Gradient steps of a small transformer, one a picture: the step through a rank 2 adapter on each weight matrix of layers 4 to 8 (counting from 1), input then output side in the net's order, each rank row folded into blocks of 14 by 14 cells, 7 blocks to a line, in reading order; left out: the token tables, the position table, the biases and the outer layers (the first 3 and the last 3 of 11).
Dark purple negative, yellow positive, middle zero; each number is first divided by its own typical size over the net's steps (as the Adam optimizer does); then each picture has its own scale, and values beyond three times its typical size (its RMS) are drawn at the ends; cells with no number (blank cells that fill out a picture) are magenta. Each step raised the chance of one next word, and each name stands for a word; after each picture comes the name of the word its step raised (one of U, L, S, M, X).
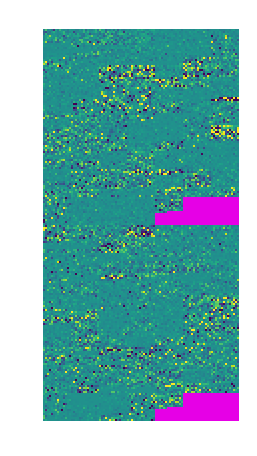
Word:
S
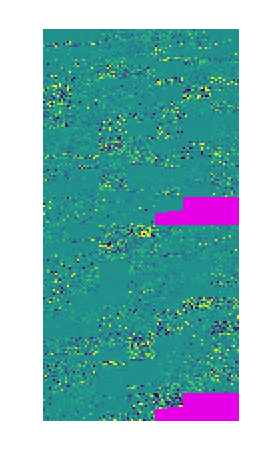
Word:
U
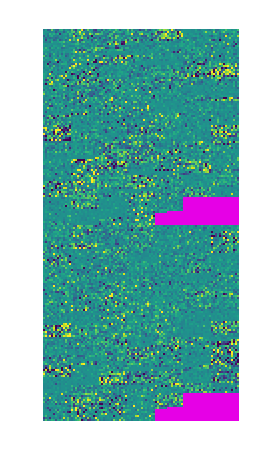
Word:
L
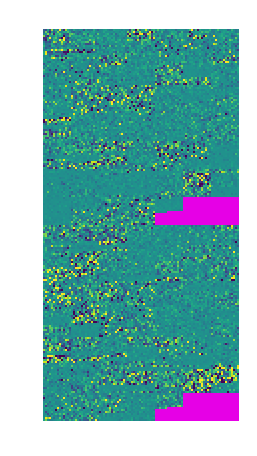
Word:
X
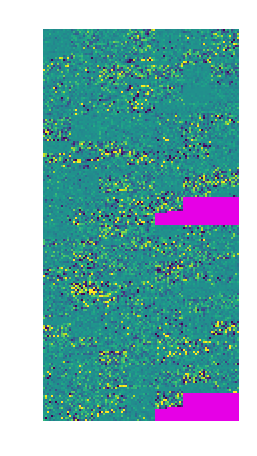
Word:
X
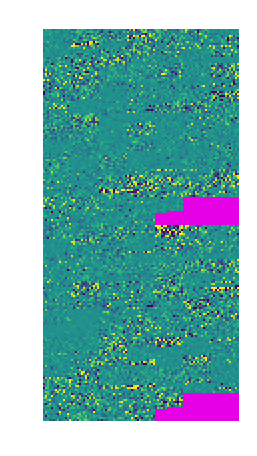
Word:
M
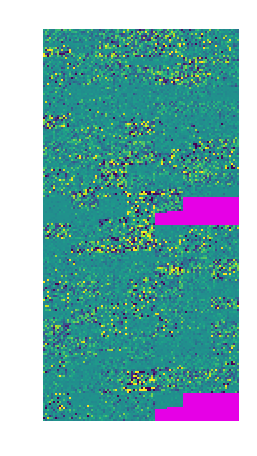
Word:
X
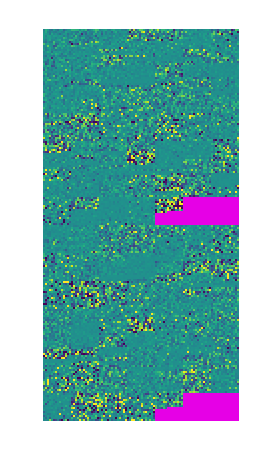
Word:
M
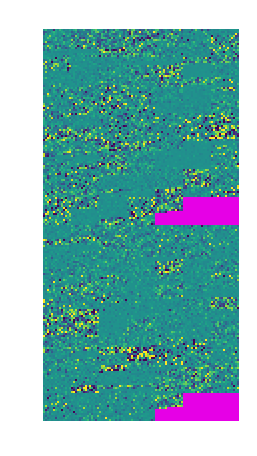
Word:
X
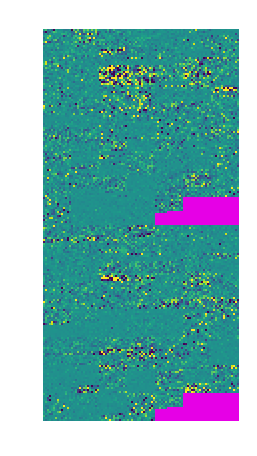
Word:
S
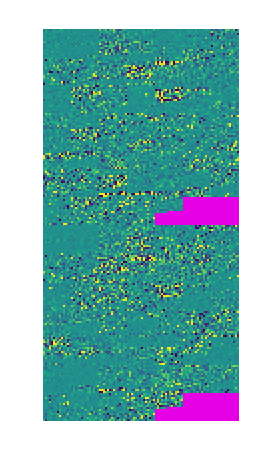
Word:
L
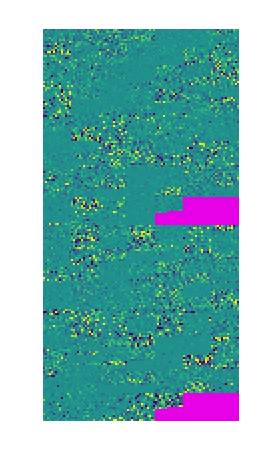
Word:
U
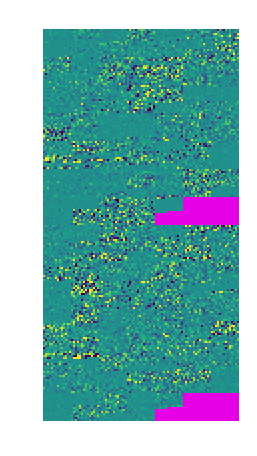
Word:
X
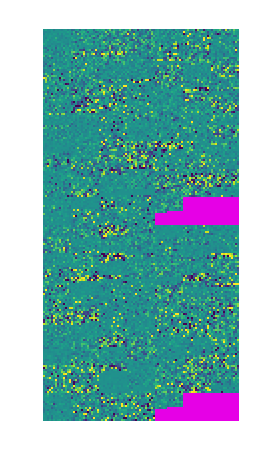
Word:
M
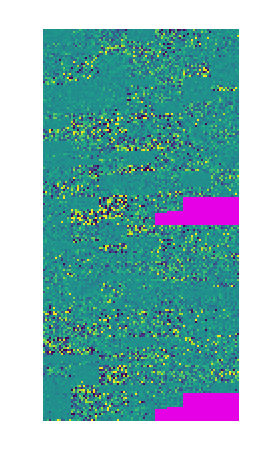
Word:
L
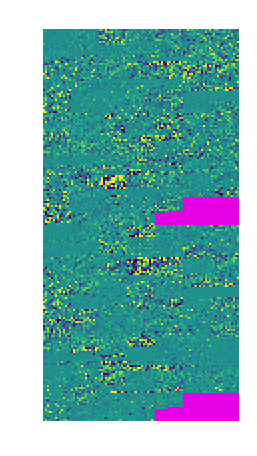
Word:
L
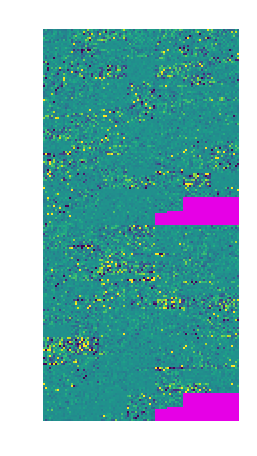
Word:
S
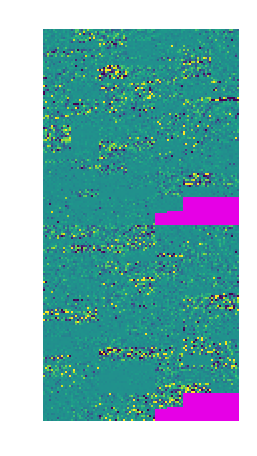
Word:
S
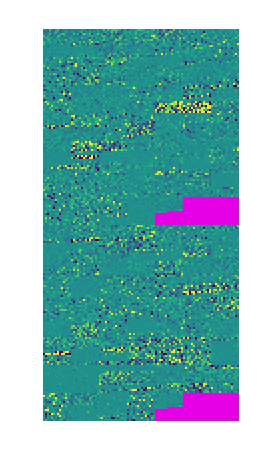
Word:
U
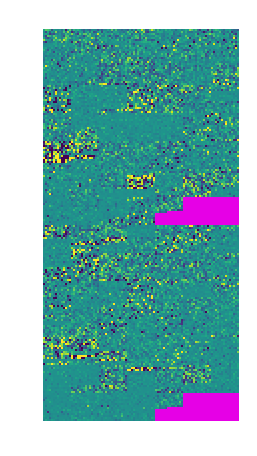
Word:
X
